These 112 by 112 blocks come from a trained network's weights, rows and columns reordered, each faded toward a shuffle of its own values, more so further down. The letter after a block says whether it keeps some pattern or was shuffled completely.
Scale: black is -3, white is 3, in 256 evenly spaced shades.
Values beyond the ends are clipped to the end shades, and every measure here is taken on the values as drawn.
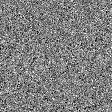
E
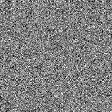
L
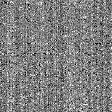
L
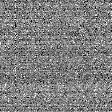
L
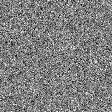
E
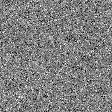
E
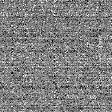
L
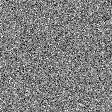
E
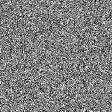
L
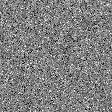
E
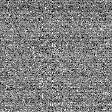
L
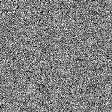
L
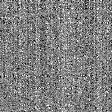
L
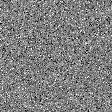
E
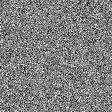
E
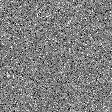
E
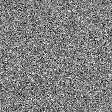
E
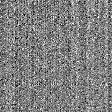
L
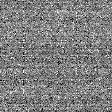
L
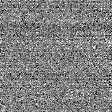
L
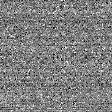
L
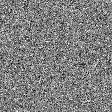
E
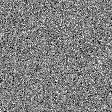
E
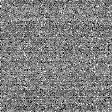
L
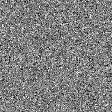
L
